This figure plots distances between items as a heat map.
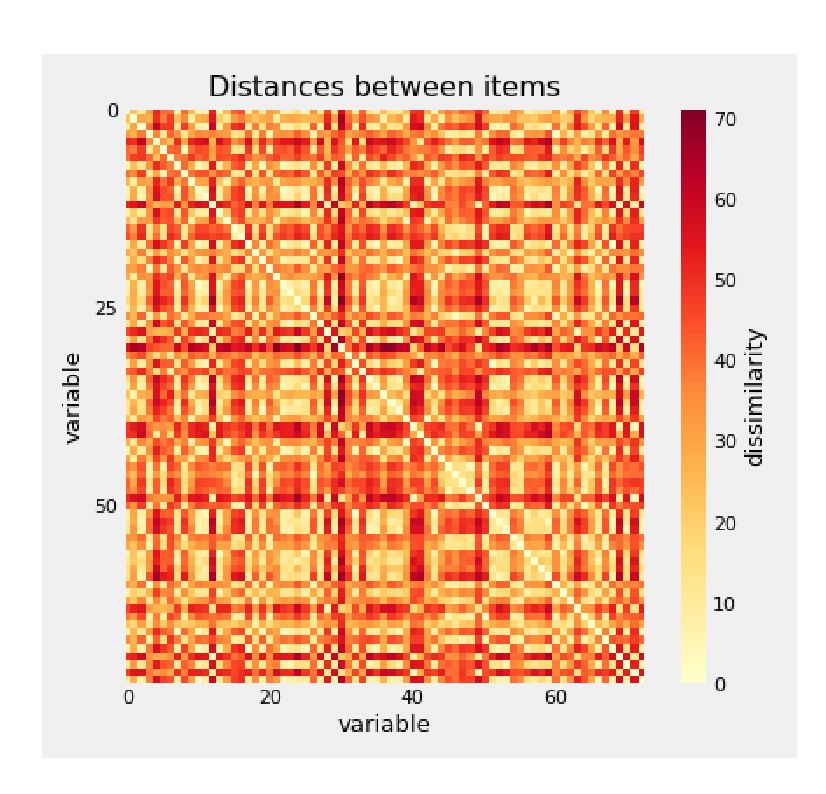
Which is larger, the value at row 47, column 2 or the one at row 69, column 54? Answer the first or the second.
the first
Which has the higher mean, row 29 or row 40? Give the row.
40
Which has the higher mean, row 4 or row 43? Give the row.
4
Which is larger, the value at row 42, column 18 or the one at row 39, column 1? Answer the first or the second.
the first
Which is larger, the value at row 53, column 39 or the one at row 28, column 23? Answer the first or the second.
the second
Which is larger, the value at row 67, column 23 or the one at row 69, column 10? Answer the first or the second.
the second
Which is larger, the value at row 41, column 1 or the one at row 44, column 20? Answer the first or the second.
the first
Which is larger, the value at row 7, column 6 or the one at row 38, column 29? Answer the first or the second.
the first
